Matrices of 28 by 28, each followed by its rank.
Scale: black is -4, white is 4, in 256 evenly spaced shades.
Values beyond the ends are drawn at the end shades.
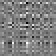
two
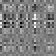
two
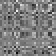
three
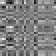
two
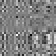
three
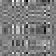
two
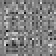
three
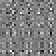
three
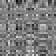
three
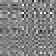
three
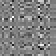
three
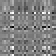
two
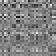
three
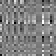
two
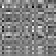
two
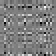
two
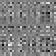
three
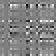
two
